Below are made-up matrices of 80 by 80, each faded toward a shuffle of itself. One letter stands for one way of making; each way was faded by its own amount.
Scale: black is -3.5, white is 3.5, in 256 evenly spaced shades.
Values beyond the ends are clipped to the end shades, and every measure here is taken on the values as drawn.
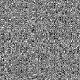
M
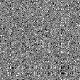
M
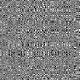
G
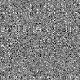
M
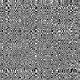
G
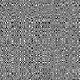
G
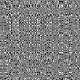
G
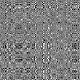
G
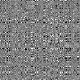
G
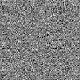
M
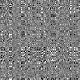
G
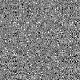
M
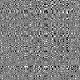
G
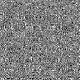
M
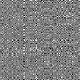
G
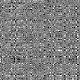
G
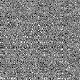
M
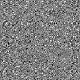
M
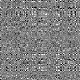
G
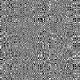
G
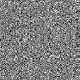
M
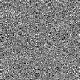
M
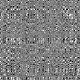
G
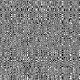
G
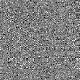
M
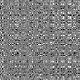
G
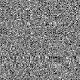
M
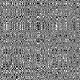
G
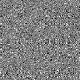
M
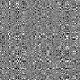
G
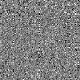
M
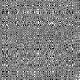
G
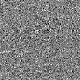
M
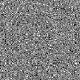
M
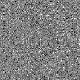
M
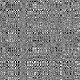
G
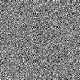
M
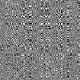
G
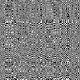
G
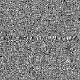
M
